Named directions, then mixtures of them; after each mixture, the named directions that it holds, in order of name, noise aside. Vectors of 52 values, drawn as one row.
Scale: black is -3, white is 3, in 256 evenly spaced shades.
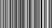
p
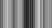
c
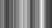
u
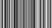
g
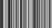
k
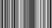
c, g, u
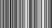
p, u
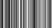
g, k, u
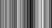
c, p, u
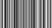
g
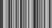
k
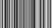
g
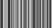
k, p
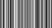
g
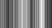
u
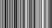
g, p, u
